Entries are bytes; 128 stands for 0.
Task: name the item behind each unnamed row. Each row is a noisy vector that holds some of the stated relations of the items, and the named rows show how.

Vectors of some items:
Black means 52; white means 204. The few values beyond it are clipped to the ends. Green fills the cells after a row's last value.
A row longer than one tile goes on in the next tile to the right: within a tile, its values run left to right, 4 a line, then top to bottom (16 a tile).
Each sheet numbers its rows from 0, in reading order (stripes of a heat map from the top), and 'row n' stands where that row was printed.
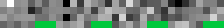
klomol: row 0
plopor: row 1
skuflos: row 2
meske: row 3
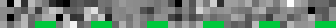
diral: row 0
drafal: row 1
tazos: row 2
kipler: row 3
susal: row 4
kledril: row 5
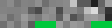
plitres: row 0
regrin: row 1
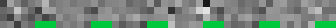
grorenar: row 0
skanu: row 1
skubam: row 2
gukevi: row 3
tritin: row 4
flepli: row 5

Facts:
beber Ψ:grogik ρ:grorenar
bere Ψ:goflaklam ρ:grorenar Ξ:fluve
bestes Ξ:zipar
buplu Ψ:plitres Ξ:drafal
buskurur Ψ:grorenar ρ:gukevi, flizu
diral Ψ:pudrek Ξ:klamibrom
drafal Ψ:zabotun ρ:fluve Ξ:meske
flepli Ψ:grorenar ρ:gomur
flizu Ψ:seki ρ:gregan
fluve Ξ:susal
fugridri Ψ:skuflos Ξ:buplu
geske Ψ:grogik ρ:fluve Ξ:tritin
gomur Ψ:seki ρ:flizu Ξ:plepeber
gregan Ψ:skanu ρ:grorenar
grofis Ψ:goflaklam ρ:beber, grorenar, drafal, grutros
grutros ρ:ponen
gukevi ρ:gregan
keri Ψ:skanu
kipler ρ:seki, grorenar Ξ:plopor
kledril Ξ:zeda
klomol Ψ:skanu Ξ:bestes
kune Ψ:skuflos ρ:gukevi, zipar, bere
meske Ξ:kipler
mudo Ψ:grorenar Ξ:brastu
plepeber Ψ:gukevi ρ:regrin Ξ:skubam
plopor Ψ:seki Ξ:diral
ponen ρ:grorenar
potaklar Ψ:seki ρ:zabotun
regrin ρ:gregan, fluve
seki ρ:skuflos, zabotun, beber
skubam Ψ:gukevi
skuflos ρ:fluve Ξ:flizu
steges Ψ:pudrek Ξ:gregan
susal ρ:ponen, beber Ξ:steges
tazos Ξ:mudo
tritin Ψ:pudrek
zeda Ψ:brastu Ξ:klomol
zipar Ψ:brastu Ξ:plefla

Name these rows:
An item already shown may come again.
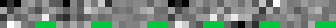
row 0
fugridri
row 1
kipler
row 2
kune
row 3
buplu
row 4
plefla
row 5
potaklar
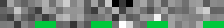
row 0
grorenar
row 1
bestes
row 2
fugridri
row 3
buskurur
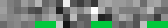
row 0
zabotun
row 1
gregan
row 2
susal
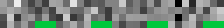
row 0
fluve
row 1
skuflos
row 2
steges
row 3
klamibrom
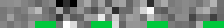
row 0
plepeber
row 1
fugridri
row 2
flizu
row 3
grofis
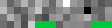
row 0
seki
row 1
zeda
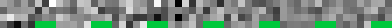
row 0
plefla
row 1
gomur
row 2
bere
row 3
diral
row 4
geske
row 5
zabotun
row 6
grutros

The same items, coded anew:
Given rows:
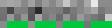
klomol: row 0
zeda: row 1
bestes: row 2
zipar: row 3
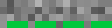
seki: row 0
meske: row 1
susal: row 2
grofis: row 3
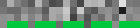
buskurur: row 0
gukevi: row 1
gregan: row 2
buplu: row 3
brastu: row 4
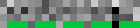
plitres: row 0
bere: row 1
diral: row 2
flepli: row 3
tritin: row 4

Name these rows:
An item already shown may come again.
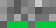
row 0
bere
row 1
flepli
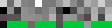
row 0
geske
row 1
plefla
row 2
fluve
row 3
steges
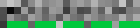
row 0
drafal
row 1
susal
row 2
kledril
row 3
susal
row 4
klamibrom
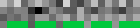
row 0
fugridri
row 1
fluve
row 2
flizu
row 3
klamibrom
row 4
klamibrom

